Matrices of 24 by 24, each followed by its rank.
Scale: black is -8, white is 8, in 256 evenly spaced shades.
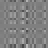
one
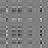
one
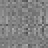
three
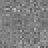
five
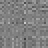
three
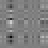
one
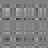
one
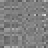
three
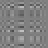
one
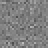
five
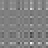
one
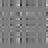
one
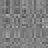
three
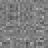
five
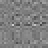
three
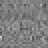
five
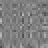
three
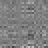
three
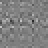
three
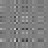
one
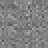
five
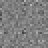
five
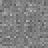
five
